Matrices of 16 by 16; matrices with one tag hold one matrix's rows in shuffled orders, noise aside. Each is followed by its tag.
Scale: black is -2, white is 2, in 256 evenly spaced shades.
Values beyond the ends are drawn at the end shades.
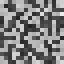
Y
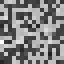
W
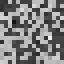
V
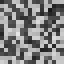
Y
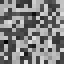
W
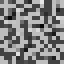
Y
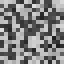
Y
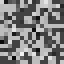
V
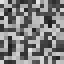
Y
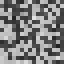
V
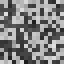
W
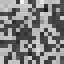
V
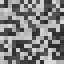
V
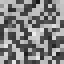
Y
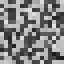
Y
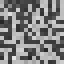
W
